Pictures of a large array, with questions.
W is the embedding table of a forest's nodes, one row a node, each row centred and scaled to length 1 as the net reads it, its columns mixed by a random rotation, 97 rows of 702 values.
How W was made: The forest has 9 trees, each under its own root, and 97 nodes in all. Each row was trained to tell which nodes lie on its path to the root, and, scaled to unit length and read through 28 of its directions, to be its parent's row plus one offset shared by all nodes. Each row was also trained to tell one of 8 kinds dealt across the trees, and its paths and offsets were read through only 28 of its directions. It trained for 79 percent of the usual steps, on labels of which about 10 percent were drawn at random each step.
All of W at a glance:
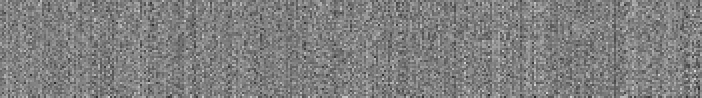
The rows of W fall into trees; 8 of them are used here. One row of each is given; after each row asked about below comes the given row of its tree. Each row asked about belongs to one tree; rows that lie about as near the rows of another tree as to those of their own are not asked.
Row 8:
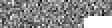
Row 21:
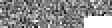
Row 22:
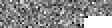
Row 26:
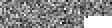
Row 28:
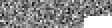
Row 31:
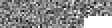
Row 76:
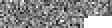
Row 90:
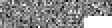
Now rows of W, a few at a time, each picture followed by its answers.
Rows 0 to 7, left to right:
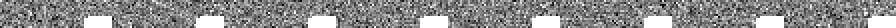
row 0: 22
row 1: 26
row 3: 90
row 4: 90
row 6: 8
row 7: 22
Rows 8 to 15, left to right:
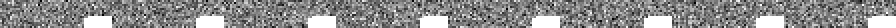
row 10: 90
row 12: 31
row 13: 22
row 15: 90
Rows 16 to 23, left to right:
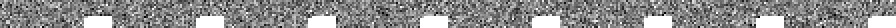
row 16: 8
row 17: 22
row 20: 8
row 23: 28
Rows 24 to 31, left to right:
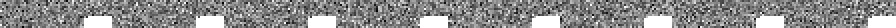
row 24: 76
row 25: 26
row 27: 8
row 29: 26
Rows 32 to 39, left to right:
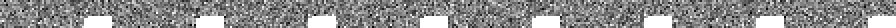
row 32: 28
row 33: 22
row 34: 26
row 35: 22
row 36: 26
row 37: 26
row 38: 28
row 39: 26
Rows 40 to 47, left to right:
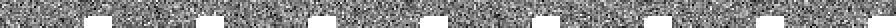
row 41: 90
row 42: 22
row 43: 8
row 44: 22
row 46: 26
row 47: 76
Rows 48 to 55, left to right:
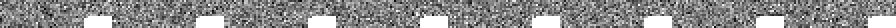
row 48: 26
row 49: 28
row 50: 90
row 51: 22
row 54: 8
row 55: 90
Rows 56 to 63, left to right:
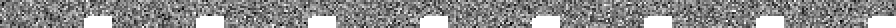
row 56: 31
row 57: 22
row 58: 21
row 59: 26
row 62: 76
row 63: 8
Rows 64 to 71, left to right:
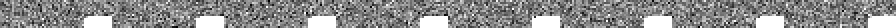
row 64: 8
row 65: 90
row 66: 76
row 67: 76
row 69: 90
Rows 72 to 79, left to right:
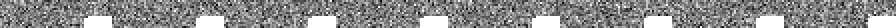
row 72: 76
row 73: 31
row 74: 28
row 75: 76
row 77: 8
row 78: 26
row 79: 90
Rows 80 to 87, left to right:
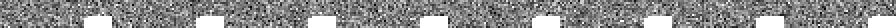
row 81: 26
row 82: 76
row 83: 8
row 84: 26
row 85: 90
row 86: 90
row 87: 8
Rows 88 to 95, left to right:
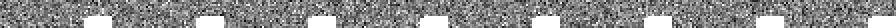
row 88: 90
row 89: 76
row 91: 28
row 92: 90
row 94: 26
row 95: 8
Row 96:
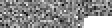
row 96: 28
